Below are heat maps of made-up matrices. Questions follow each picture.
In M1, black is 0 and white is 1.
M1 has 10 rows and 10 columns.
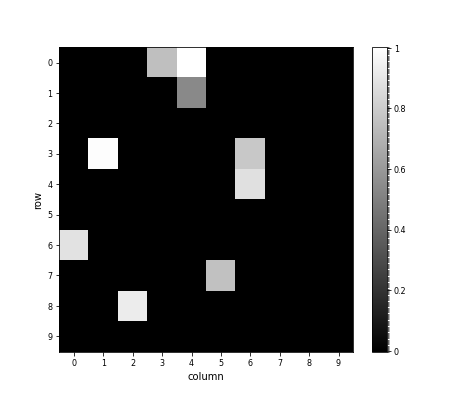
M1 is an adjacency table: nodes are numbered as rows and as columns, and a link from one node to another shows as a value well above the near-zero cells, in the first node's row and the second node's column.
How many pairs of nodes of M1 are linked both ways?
0
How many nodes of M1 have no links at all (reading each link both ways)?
1
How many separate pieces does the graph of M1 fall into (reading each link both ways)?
4
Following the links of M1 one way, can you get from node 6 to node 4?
yes
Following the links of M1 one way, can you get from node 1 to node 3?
yes
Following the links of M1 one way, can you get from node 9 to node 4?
no
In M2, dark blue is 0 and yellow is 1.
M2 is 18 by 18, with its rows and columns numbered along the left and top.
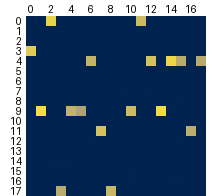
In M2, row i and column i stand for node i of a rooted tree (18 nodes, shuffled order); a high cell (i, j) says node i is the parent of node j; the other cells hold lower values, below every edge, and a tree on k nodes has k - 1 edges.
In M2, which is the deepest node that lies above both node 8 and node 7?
17
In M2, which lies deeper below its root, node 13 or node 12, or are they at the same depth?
node 12
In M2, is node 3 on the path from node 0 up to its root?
yes
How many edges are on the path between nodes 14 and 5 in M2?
3
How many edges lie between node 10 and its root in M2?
1
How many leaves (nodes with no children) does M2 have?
12
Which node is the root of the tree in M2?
9
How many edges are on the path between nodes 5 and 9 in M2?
1
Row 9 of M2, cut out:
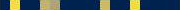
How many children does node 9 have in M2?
5
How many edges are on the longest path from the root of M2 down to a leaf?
6
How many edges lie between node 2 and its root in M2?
5
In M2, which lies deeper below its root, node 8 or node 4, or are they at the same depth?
node 8
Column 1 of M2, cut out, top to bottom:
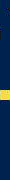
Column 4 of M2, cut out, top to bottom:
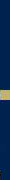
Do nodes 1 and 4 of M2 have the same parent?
yes
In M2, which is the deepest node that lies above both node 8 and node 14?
4
